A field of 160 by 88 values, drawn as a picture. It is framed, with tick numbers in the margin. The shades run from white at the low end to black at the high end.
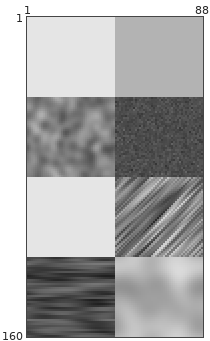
The table splits into 4 rows of 2 panels. Panel 1,1: very low, flat. Panel 1,2: low, flat. Panel 2,1: middling, blotchy. Panel 2,2: high, fine-grained, faint in contrast. Panel 3,1: very low, flat. Panel 3,2: middling, slanting up to the right, strong in contrast. Panel 4,1: high, streaked across. Panel 4,2: low, smooth.
